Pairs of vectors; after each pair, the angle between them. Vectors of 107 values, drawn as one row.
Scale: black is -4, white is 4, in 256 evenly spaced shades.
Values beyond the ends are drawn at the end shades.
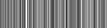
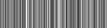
nearly parallel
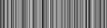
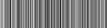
partly opposed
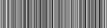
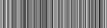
nearly parallel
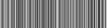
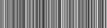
partly aligned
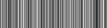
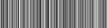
partly opposed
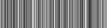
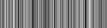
nearly opposite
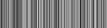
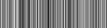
partly opposed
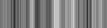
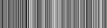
partly aligned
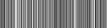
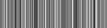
partly opposed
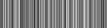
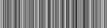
nearly opposite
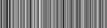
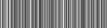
nearly opposite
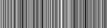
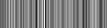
orthogonal
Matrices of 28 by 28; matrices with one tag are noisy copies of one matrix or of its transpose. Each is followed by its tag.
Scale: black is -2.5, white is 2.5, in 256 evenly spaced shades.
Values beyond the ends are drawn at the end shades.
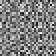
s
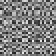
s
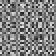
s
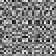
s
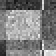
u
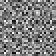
s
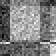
u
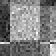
u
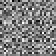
s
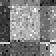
u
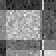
u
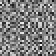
s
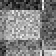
u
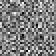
s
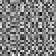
s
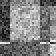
u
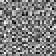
s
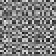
s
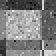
u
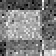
u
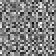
s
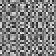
s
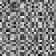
s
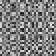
s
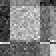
u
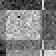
u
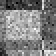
u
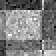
u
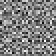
s
